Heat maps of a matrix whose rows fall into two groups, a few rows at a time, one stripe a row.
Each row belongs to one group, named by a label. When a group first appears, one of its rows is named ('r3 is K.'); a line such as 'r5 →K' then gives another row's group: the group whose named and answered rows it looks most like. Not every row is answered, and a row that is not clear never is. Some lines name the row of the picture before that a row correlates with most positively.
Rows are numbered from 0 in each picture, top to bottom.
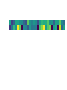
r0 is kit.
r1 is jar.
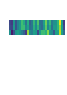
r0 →kit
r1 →kit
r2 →kit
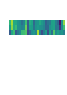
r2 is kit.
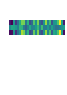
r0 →kit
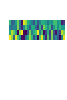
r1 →jar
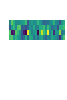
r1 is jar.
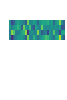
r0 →kit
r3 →kit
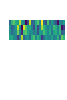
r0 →jar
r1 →jar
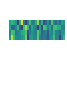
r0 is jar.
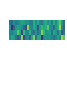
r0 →kit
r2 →jar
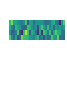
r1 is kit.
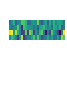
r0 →kit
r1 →jar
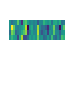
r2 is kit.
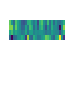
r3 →kit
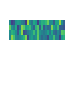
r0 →kit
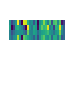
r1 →kit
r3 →jar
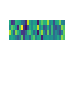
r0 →kit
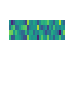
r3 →kit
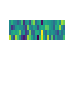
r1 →kit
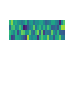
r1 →jar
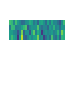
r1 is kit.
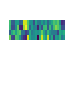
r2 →jar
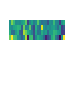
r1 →jar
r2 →jar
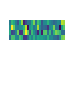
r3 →jar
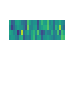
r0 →kit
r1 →kit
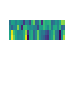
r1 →jar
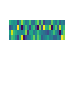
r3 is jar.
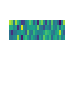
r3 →jar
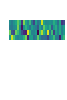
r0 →jar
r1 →jar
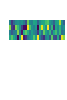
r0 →kit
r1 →kit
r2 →jar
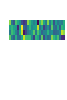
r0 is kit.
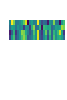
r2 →kit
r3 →kit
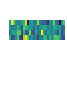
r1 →jar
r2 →jar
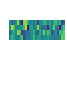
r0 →jar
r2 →jar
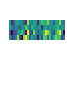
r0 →kit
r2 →kit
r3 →jar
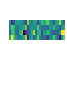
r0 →kit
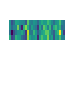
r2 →kit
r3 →kit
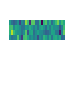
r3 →jar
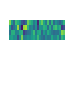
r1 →jar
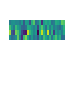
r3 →jar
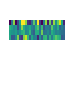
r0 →kit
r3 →jar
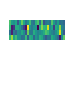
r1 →kit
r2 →kit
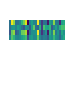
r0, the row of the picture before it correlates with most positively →3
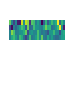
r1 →kit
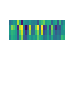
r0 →jar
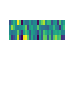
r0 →jar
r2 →jar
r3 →jar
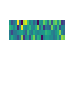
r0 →jar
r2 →kit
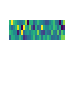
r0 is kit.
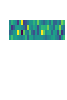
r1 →kit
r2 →jar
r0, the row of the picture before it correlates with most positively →2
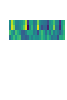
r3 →jar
